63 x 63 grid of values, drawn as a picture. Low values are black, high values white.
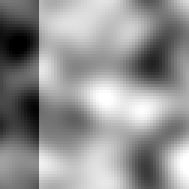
On average the colour sits 60% of the way up the scale. There are no lone odd cells. A vertical seam about 20% of the way across splits the table, and the right part is higher.
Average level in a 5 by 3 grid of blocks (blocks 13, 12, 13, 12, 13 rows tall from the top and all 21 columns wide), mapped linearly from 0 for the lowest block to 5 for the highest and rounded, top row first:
1 5 2 | 0 3 0 | 0 5 4 | 0 3 3 | 3 5 2
